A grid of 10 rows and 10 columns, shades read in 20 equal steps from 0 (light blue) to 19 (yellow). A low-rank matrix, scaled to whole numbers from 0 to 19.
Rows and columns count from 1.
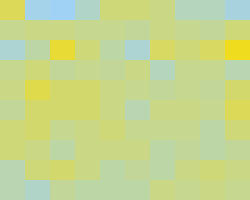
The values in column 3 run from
0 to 17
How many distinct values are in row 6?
6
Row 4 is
9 11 8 9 8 10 5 9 9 6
